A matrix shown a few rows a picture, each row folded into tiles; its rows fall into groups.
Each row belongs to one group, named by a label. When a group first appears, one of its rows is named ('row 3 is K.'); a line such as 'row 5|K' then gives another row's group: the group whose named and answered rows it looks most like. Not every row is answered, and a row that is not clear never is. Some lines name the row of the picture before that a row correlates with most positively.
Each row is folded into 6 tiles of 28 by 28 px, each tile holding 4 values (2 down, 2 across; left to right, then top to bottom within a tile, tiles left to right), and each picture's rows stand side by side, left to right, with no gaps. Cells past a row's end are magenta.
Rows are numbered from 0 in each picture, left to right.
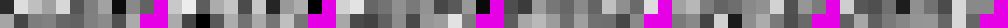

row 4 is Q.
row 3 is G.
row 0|Q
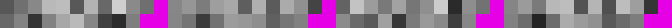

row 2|Q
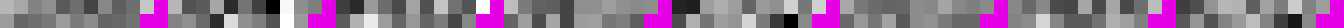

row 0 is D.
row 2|G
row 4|G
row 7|G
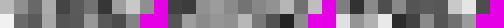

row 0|D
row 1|G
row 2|D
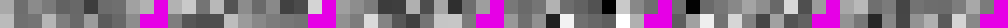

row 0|D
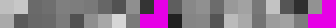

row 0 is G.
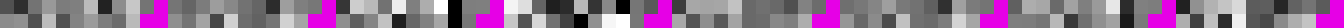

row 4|Q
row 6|Q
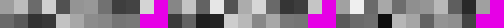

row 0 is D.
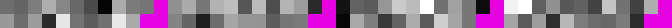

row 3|D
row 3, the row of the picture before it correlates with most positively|2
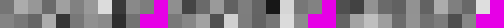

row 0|Q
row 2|G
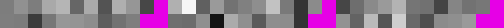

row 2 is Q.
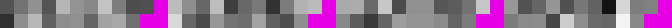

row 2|D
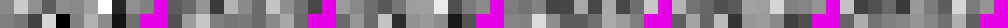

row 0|Q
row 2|Q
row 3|G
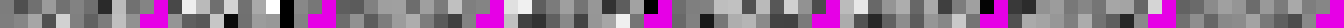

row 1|Q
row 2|G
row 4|G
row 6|G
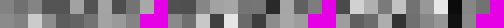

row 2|Q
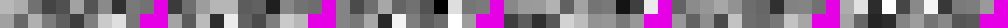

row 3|D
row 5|D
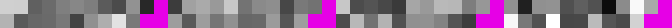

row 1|Q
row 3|D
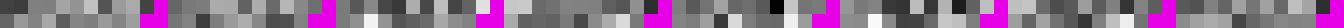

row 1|G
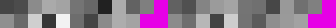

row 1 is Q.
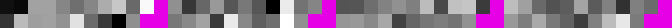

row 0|G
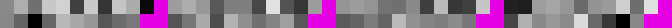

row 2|D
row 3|G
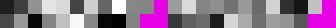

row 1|D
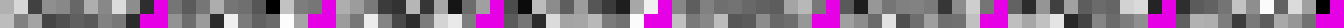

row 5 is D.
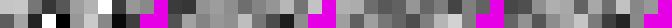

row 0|Q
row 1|G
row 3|G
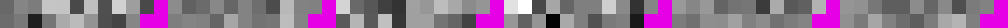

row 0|G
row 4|D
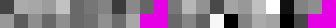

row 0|Q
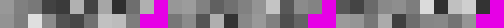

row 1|Q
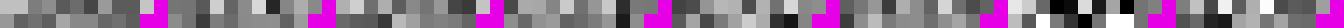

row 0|D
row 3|Q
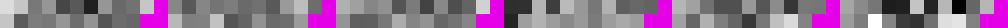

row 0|D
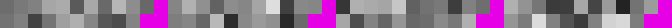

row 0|G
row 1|Q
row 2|Q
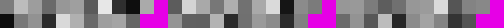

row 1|Q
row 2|Q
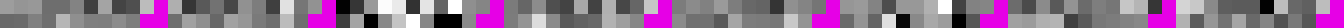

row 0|D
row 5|Q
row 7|D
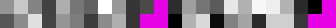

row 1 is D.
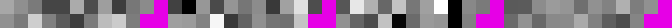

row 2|Q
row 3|G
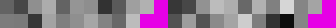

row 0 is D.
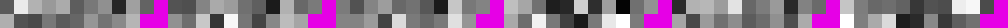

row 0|Q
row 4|Q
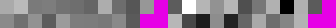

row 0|D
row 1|Q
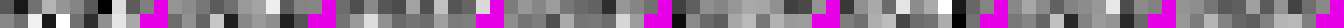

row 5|Q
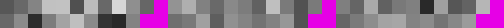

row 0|G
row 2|D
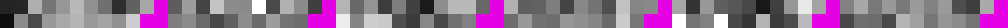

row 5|D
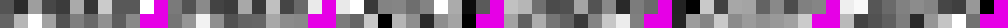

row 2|D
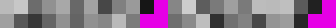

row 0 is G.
